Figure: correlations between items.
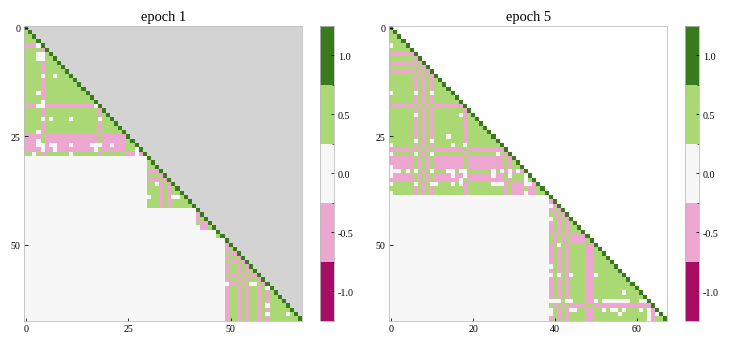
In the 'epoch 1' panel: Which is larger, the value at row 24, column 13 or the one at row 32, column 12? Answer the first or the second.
the first
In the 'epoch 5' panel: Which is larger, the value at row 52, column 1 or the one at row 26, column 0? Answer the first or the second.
the second
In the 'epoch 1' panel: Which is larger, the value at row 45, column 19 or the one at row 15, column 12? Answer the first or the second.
the second
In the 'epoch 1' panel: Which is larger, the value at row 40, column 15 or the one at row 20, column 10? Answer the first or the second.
the second
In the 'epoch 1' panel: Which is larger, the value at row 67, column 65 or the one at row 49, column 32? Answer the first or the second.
the first
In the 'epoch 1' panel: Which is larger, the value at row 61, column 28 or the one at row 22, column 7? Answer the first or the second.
the second
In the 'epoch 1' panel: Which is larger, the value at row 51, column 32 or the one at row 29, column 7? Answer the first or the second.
the second
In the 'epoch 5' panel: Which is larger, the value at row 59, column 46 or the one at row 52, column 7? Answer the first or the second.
the first
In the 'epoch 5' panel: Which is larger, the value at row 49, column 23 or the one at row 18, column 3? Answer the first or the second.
the first
